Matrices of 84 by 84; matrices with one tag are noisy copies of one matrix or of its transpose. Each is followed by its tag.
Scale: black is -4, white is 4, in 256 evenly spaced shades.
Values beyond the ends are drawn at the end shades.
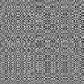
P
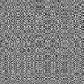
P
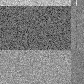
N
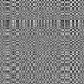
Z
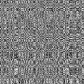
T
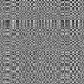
Z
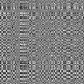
Z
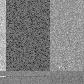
N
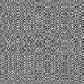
P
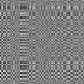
Z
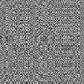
P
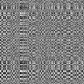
Z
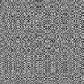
P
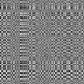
Z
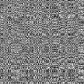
T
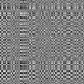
Z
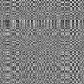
Z
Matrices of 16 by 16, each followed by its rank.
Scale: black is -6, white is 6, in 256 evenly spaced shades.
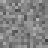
full rank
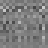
three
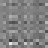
two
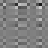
one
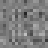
three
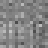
three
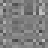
two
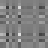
one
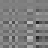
one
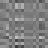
two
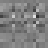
two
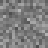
full rank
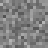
full rank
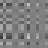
one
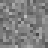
full rank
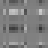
one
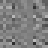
two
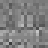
three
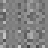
two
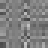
two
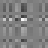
one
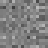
three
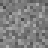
full rank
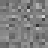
three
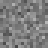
full rank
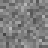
full rank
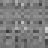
three
